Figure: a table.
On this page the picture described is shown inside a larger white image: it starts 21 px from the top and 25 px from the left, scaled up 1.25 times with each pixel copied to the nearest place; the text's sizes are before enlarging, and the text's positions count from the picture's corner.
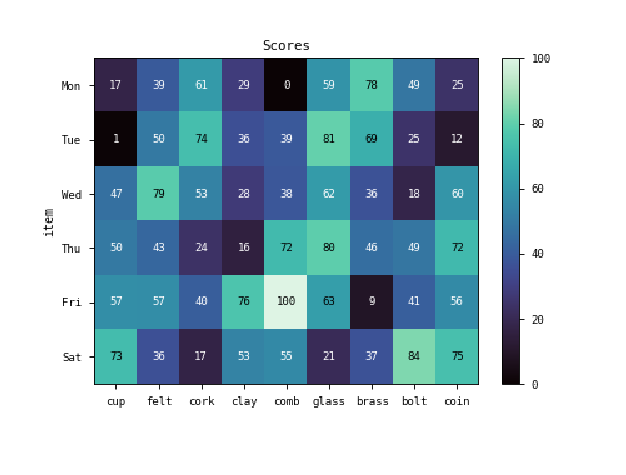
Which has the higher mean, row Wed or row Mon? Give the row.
Wed
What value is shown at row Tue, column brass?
69
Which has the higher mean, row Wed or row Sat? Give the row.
Sat
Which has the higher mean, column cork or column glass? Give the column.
glass
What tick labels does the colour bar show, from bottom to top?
0, 20, 40, 60, 80, 100
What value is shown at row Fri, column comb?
100
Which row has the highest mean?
Fri
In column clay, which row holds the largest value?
Fri
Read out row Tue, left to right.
1 50 74 36 39 81 69 25 12
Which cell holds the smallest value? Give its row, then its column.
Mon, comb
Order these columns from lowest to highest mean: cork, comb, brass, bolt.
bolt, cork, brass, comb
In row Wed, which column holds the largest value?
felt
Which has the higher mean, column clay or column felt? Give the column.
felt
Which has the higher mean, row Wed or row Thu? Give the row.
Thu
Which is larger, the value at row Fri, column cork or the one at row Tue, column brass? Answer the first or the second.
the second
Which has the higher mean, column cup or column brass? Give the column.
brass
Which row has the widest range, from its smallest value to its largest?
Fri
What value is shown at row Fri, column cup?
57
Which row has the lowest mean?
Mon
